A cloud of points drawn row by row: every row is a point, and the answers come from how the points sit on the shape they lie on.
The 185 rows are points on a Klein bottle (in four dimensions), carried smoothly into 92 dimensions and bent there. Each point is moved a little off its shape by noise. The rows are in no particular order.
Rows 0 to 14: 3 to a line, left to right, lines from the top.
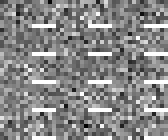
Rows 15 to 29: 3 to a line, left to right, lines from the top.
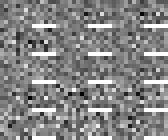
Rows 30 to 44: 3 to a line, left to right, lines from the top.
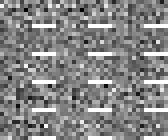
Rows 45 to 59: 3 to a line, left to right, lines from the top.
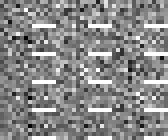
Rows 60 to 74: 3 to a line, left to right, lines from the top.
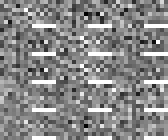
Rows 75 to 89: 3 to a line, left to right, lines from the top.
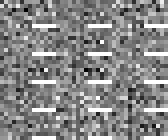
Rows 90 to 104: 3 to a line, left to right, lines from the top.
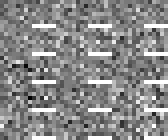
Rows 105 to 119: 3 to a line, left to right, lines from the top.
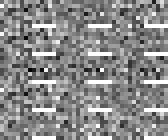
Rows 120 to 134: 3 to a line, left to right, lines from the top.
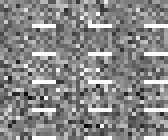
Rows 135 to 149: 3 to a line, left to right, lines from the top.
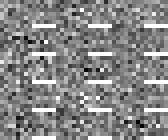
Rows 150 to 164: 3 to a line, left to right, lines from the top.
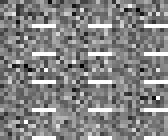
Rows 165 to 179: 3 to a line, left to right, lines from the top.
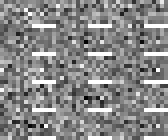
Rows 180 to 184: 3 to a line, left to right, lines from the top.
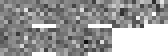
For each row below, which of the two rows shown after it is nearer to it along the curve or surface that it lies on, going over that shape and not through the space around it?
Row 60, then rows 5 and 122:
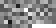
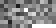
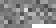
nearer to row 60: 5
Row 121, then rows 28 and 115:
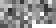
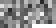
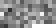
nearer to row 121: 28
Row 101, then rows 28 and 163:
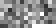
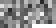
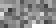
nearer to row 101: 28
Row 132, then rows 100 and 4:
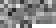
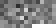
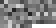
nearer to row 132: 4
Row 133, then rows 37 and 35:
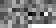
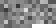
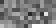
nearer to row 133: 35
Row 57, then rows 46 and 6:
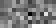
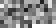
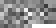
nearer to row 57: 46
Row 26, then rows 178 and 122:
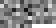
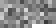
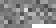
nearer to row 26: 178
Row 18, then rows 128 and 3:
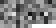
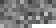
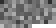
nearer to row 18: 3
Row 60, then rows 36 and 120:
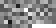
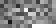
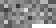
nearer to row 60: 36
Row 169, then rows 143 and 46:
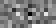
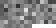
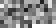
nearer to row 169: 46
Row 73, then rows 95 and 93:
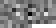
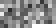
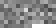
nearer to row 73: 95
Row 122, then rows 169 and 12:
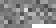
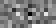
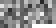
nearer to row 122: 12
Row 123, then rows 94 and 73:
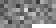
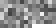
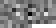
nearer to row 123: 94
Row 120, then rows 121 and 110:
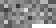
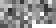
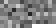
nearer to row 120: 121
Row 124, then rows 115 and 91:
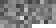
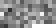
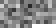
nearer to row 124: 115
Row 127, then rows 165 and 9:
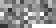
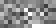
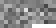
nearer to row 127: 165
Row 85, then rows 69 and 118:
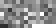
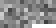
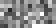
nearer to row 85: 118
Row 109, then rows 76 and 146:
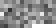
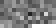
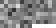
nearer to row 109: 146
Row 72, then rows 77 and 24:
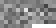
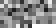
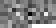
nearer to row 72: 77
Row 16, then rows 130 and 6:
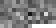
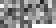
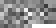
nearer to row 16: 130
